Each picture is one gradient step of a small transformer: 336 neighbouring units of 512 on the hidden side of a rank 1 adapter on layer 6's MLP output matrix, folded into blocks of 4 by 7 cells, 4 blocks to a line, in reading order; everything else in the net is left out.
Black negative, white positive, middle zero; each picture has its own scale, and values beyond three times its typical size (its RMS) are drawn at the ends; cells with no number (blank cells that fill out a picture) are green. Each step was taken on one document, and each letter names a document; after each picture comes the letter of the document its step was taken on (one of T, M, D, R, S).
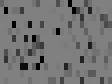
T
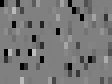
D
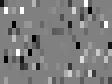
T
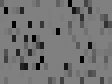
T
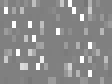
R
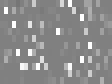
R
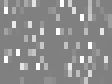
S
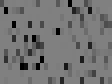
T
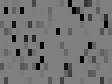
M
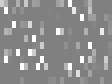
D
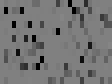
T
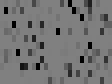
R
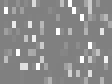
R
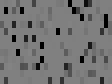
M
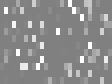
R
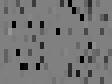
R
